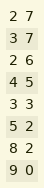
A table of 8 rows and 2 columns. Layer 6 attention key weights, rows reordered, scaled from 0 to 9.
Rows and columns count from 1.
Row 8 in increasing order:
0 9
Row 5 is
3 3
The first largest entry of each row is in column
2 2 2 2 1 1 1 1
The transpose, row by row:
2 3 2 4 3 5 8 9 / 7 7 6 5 3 2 2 0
